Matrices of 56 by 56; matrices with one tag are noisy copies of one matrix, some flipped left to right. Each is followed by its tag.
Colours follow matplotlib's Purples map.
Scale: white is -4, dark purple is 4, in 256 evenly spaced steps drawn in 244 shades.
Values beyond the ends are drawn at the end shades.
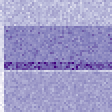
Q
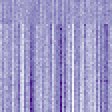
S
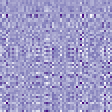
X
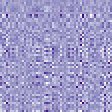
X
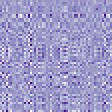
X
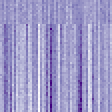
S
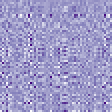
X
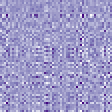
X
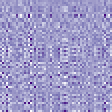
X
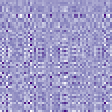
X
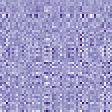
X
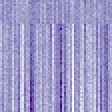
S
